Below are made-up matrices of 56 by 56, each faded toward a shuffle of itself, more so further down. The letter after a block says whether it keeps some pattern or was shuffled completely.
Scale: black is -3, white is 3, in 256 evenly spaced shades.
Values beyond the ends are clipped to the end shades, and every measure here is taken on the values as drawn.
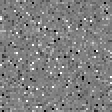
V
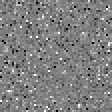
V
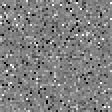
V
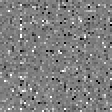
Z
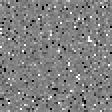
V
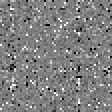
Z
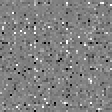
Z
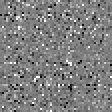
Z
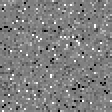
V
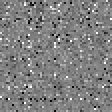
Z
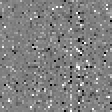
Z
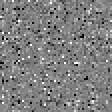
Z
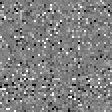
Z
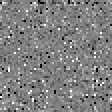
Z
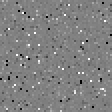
V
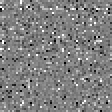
Z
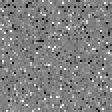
V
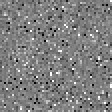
V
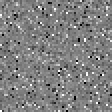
V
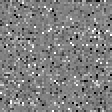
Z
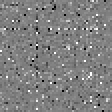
Z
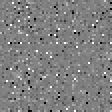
Z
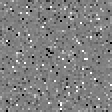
V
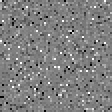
V
